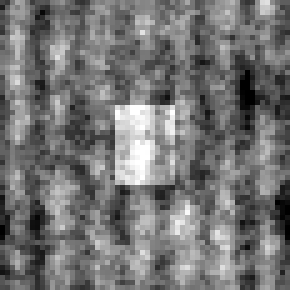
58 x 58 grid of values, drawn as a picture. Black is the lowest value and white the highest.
Odd patch: higher, in the centre. Ninth with the highest average: centre. Stripes: upright, repeating 7 times. Slope: none. Seam: none.
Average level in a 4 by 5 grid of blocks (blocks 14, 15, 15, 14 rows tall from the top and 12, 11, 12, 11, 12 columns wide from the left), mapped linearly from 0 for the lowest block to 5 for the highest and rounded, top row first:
2 3 3 3 2
3 2 5 2 0
2 2 5 3 2
1 3 3 5 2
